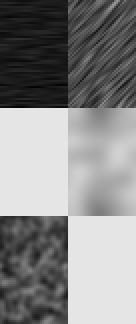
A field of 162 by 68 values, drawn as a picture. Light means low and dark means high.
The table splits into 3 rows of 2 panels. Panel 1,1: very high, streaked across, faint in contrast. Panel 1,2: high, slanting up to the right. Panel 2,1: very low, flat. Panel 2,2: low, smooth. Panel 3,1: high, blotchy. Panel 3,2: very low, flat.
